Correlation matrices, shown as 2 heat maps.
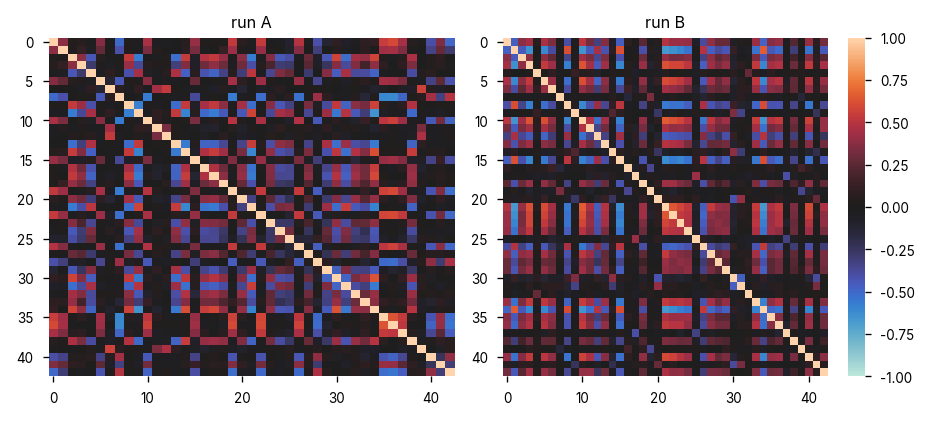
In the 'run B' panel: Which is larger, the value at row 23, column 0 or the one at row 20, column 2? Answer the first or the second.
the first
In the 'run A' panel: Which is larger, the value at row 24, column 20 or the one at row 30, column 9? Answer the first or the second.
the first
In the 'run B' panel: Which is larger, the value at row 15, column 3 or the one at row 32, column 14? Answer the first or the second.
the second
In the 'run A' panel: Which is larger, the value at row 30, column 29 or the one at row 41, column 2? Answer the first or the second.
the second
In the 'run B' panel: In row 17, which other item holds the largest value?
25
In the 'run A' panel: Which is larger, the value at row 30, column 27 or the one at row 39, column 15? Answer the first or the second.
the first
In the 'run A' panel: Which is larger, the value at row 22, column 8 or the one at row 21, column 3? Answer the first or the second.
the first
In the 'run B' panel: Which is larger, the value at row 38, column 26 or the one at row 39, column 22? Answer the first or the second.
the second
